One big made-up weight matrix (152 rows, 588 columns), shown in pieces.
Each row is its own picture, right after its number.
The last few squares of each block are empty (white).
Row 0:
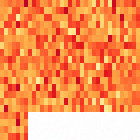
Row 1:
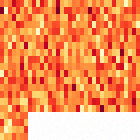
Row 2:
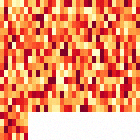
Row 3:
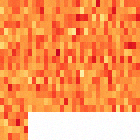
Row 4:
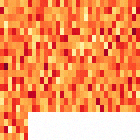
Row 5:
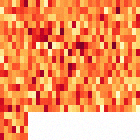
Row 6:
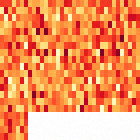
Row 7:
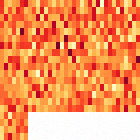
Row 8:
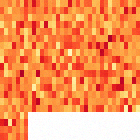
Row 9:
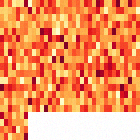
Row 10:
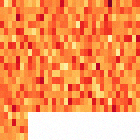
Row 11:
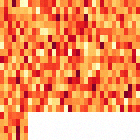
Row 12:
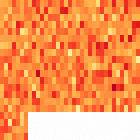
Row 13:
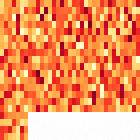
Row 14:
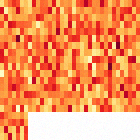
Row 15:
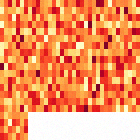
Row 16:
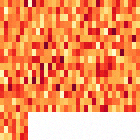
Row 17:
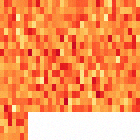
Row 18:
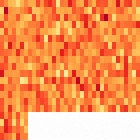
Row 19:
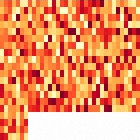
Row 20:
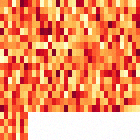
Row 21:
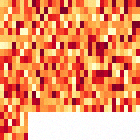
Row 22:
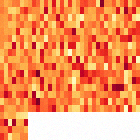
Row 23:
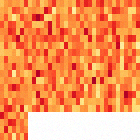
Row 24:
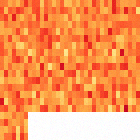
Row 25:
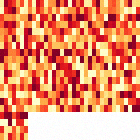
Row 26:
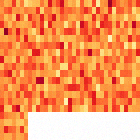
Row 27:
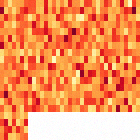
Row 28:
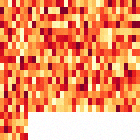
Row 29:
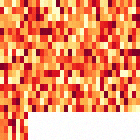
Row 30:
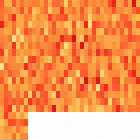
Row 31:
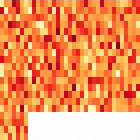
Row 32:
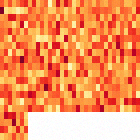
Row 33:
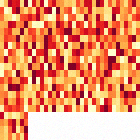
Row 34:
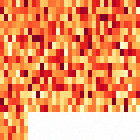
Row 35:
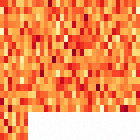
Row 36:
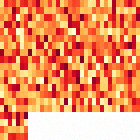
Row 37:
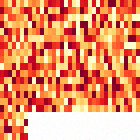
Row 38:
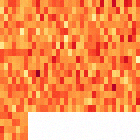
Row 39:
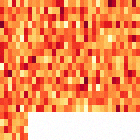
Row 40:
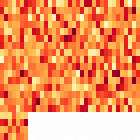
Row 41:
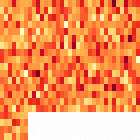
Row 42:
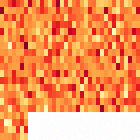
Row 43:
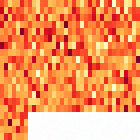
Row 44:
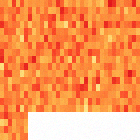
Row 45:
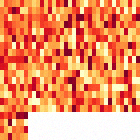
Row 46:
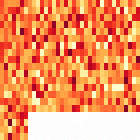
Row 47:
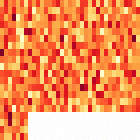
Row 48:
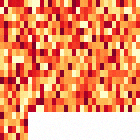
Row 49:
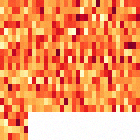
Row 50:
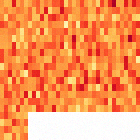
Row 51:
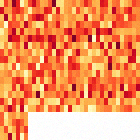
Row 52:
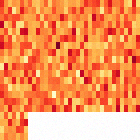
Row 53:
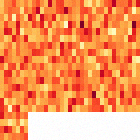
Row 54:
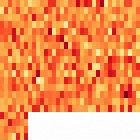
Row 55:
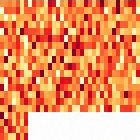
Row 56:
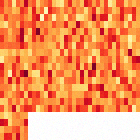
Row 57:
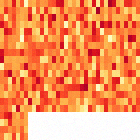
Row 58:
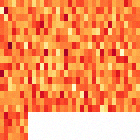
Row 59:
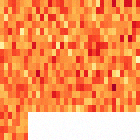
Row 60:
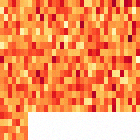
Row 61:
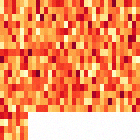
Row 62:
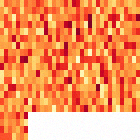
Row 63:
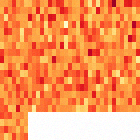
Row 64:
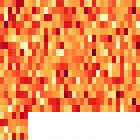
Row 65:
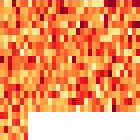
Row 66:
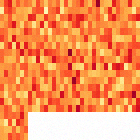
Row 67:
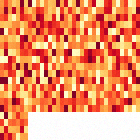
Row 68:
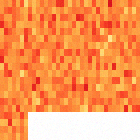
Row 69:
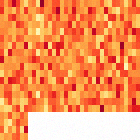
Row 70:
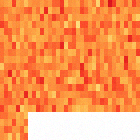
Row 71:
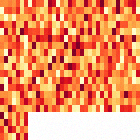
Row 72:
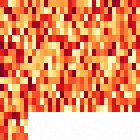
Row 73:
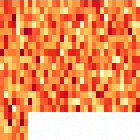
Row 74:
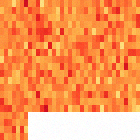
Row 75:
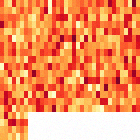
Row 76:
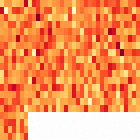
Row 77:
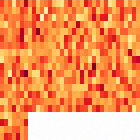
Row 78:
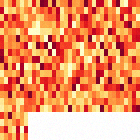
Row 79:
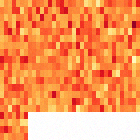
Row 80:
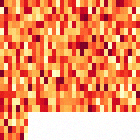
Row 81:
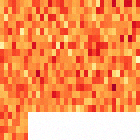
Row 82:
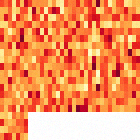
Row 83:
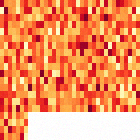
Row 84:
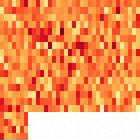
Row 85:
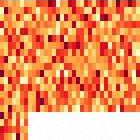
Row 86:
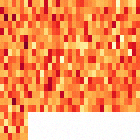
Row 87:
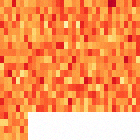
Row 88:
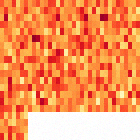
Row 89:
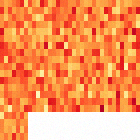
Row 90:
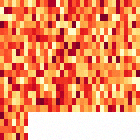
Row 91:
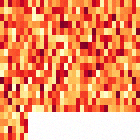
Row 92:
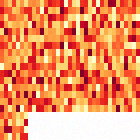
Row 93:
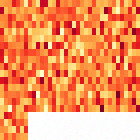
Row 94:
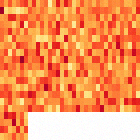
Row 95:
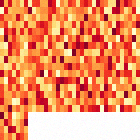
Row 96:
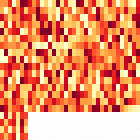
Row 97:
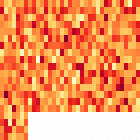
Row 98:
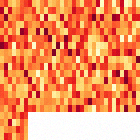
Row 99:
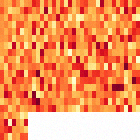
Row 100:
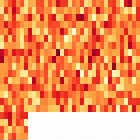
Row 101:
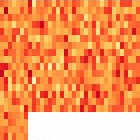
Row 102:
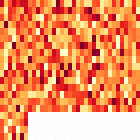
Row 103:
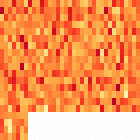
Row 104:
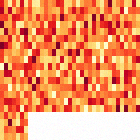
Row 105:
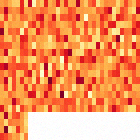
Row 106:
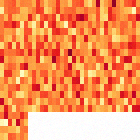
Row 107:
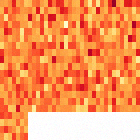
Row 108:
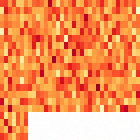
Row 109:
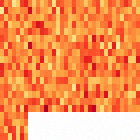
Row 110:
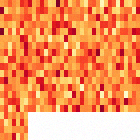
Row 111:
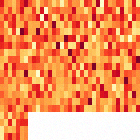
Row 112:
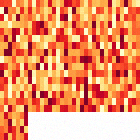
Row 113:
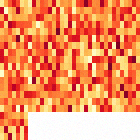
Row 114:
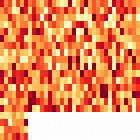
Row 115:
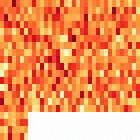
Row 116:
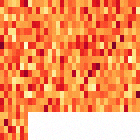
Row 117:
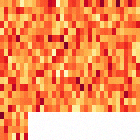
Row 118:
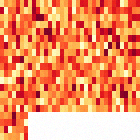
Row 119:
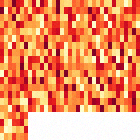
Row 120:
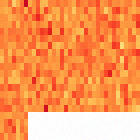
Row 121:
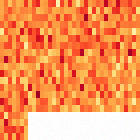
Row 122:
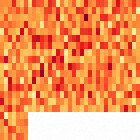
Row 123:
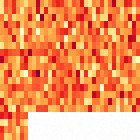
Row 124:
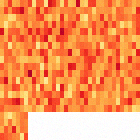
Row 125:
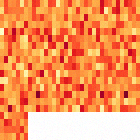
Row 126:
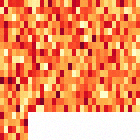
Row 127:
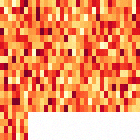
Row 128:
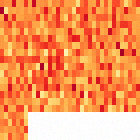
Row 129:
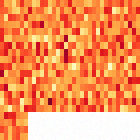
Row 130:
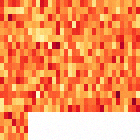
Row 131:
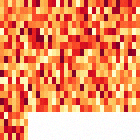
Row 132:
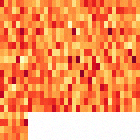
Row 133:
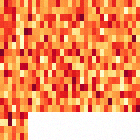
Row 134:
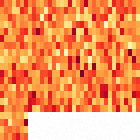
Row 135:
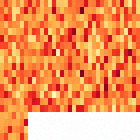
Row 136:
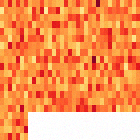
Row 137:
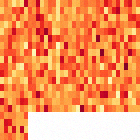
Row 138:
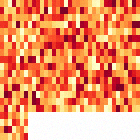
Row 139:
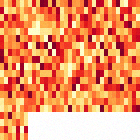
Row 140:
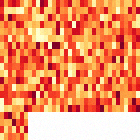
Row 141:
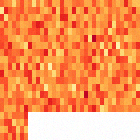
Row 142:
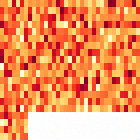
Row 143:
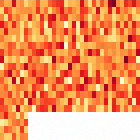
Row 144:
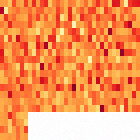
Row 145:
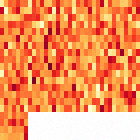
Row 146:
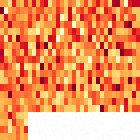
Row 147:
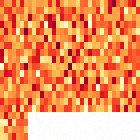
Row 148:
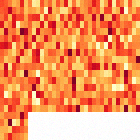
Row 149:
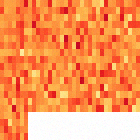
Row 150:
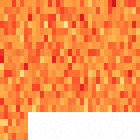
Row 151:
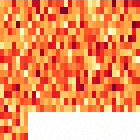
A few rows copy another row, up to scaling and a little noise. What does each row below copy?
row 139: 78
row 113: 14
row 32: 94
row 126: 48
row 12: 21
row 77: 56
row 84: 5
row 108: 35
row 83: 80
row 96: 20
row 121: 131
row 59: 81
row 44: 142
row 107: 63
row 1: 119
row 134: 114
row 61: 123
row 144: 146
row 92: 37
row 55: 71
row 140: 130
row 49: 3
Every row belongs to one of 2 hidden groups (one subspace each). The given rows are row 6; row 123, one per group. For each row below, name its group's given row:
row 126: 6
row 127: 6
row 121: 6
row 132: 123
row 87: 123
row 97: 123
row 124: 6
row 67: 6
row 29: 6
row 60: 123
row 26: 123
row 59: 123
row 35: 6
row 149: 123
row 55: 6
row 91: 6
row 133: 123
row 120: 6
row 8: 123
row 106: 123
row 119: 6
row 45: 123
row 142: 123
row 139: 6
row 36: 123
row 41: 123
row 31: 6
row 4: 6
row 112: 6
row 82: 123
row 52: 123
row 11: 6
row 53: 123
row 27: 123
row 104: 123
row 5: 6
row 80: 6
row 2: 6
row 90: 6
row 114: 123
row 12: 123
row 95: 6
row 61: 123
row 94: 6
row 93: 6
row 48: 6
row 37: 123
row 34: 6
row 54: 6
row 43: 123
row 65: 123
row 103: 6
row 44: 123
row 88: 6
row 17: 123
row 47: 123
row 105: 6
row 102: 6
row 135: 123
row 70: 123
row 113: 6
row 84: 6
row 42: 6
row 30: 123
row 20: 6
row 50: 123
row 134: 123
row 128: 6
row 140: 6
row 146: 6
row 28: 123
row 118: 6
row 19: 123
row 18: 6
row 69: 6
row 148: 123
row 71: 6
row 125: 6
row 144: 6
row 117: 6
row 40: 123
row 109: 6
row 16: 6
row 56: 123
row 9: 6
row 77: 123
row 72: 6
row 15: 123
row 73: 123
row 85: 6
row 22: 123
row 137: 6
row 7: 123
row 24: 6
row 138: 123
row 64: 6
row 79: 123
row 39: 123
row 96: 6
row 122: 6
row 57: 123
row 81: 123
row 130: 6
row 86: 6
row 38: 123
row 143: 123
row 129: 6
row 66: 123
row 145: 6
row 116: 6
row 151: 123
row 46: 123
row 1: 6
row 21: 123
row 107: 123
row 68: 123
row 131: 6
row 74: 6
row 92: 123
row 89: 6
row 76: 6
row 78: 6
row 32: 6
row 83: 6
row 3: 123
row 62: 123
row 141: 6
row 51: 6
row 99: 123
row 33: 6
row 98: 123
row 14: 6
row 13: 123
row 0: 123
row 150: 123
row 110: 6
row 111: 123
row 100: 123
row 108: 6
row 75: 123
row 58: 6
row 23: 6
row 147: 123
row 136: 123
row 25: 123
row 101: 6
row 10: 123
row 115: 6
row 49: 123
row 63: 123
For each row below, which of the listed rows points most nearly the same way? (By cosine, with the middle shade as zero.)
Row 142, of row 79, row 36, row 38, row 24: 36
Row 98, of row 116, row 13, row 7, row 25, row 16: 7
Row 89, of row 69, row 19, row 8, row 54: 69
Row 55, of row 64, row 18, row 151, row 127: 18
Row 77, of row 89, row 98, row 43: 98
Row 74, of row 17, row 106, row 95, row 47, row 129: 95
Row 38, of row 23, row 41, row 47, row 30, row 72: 41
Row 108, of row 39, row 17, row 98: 17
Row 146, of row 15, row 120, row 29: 29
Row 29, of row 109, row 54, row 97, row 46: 109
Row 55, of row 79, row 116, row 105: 116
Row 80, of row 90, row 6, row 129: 90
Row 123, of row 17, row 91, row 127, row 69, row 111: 17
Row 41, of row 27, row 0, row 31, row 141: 0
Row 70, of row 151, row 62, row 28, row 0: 28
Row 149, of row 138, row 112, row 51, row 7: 7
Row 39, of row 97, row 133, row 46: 133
